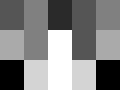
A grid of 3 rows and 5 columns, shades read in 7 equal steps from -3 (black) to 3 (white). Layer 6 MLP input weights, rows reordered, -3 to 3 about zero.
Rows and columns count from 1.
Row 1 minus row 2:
-2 0 -5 0 -1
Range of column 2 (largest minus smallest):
2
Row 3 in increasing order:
-3 -3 2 2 3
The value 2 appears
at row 3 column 2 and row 3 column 4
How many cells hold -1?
3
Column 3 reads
-2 3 3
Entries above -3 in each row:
5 5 3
